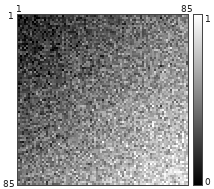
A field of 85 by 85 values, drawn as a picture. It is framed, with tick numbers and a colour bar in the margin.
Values rise toward the bottom right. The texture is fine-grained noise. The histogram is bell-shaped. The halves do not mirror each other. The bottom right is the ninth with the highest average.
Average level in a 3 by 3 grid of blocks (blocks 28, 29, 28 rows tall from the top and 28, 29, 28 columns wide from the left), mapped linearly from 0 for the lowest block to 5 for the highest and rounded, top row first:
0 1 3
1 3 4
2 4 5
